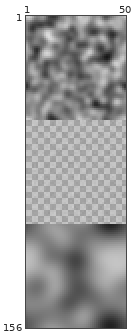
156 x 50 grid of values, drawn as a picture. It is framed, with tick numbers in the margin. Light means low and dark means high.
It is made of 3 by 1 panels. Panel 1,1: middling, blotchy, strong in contrast. Panel 2,1: low, checkered. Panel 3,1: middling, smooth, strong in contrast.
